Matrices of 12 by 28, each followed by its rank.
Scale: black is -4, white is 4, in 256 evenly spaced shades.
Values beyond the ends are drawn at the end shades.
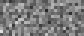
full rank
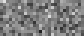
full rank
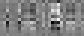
two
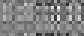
two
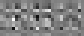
two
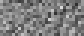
full rank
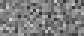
full rank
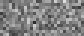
full rank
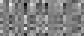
two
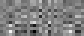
two
